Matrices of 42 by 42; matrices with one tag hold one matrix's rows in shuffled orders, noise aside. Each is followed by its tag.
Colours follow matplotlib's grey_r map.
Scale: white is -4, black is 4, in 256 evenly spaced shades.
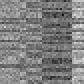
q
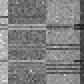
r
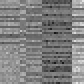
q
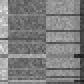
r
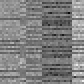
q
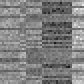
q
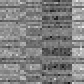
q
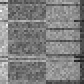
r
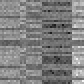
q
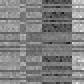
q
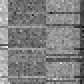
r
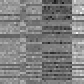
q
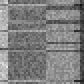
r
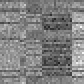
q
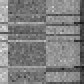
r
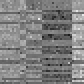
q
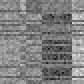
q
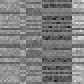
q
